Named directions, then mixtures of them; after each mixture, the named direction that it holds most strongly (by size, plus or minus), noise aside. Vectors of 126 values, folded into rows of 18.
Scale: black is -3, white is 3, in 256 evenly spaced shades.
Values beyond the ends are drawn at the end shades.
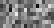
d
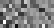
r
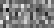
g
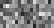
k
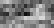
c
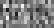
g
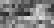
c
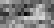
c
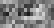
c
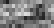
c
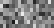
k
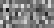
g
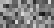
k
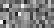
g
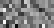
r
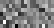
r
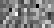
d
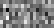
g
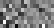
r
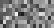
r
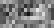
c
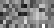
r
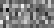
g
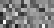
r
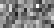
d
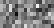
d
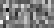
g
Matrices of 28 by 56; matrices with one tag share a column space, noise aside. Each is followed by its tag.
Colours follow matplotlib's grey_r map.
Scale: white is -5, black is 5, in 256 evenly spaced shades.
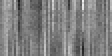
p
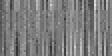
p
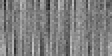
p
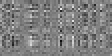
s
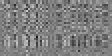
s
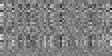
s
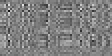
s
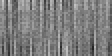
p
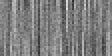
p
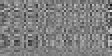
s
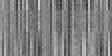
p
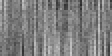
p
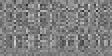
s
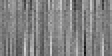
p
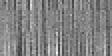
p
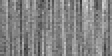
p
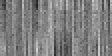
p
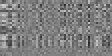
s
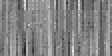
p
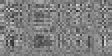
s
